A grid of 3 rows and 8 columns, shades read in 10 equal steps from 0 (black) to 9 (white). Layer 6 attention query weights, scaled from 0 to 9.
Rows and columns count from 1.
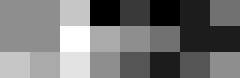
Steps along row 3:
down up down down down up up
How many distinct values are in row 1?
6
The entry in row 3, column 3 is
8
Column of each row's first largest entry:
3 3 3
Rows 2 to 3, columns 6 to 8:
4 1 1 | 1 3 5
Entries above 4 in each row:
3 5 5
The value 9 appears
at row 2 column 3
